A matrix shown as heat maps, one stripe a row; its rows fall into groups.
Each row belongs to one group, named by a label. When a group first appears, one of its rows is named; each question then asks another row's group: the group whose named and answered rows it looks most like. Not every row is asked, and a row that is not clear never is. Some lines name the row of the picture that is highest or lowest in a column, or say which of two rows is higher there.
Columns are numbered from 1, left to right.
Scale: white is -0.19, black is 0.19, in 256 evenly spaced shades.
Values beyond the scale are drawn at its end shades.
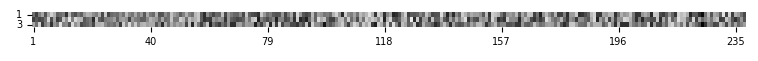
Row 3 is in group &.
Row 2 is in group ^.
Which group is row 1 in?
^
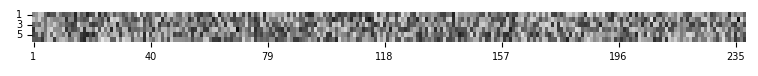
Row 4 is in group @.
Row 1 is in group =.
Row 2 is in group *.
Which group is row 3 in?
^
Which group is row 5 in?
&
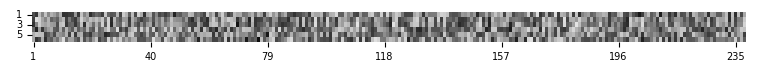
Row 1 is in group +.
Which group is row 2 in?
@
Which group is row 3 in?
@
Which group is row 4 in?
&
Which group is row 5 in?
=
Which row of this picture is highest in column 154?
6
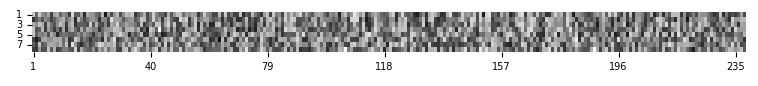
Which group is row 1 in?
*
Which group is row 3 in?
*
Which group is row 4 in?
*
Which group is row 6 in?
^
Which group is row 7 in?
&
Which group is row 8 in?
^
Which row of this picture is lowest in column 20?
3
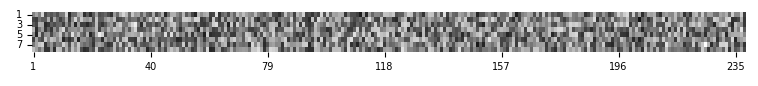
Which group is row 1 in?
=
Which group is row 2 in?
^
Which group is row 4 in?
*
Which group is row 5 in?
&
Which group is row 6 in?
+
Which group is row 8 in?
=
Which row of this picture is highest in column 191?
2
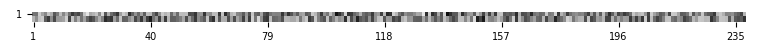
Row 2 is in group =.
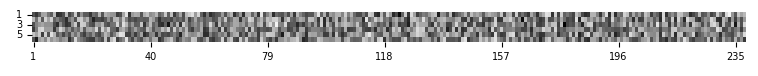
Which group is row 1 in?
^
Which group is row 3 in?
+
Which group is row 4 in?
@
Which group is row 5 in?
+
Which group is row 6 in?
^
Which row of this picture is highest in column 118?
6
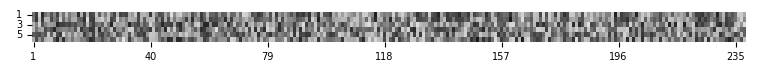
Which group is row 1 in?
&
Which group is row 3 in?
+
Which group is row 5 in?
^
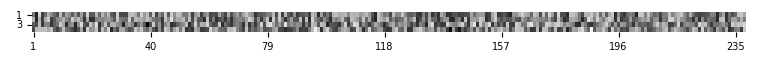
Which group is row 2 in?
&
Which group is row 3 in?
*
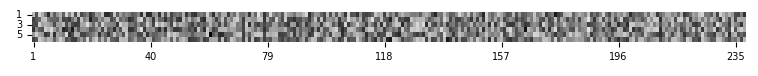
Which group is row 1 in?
=
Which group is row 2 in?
+
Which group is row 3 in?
@
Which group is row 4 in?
+
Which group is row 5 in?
=
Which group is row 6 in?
@
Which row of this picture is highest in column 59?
6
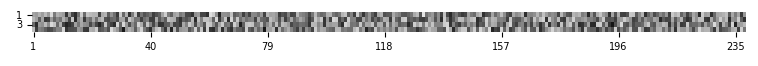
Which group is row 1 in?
@
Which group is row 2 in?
=
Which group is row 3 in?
+
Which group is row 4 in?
*
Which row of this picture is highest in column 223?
1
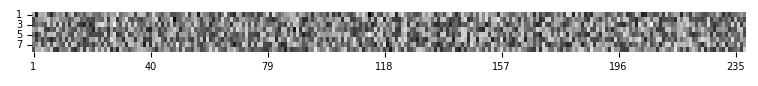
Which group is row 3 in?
&
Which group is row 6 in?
*
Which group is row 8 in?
@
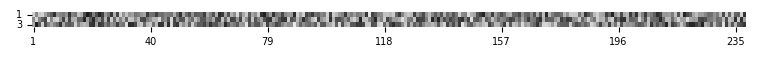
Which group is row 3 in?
^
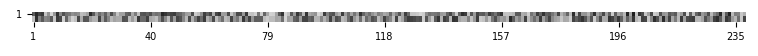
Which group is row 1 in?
+
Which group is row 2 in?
*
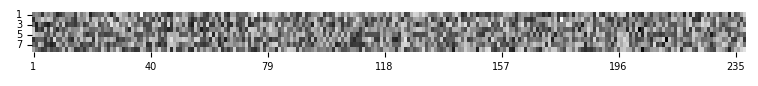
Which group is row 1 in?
+
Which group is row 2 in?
@
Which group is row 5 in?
=
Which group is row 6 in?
^
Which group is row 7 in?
=
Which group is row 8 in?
*
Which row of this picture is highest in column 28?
7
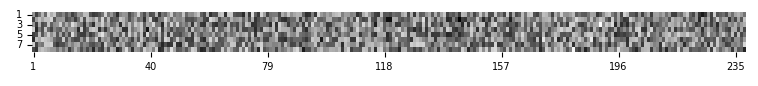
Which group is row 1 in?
^
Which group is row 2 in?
@
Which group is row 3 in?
&
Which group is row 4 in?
*
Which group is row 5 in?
&
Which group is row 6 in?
@
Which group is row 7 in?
+
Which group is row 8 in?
^
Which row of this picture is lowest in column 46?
6
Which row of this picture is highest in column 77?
4
